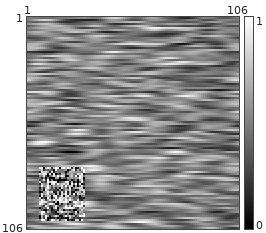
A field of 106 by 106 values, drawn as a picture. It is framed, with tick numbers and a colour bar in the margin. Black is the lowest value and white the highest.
In the bottom left lies a patch that is rougher than the rest. The top right is the ninth with the lowest average. The histogram is bell-shaped. Values change most from cell to cell in the bottom left. The halves do not mirror each other. The grain runs across in streaks.
